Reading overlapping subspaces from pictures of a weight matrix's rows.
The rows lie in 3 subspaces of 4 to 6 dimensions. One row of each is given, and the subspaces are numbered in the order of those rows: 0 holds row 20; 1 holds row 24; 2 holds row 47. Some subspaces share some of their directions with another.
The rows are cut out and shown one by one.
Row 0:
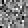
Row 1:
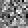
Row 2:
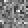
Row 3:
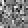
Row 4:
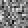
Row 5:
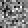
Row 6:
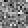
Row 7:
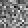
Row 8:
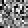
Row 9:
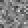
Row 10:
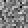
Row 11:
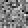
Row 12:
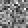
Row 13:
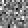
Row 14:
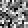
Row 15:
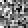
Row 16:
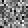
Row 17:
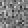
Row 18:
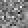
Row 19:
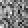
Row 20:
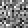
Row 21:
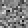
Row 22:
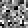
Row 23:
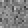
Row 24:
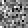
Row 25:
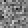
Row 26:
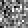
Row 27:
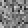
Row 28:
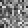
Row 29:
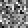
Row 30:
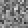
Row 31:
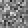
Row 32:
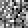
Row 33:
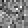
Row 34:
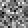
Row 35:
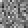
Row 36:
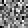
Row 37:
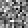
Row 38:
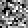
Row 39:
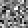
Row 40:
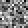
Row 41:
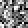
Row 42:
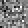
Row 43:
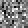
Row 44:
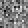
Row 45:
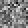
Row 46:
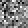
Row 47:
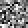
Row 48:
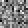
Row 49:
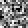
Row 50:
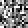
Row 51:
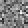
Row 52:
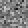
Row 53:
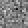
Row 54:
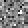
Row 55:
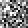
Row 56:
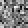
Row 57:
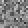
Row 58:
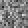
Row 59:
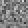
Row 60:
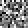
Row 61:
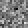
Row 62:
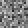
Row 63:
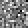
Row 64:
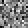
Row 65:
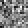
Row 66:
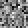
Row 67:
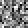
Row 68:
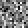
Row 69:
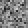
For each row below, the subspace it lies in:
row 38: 0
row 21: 1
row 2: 2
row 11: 2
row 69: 0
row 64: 1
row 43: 0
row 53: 2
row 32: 2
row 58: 0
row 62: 2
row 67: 2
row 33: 1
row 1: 2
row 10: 2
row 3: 1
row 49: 0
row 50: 1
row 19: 0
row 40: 2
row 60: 1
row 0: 1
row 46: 1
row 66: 2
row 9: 0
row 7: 0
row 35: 0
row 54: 2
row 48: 2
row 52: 0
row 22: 1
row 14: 1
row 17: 0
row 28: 0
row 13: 1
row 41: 1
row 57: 1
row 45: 2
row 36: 1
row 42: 1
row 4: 0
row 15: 0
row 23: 2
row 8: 1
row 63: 2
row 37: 2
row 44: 2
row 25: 0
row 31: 0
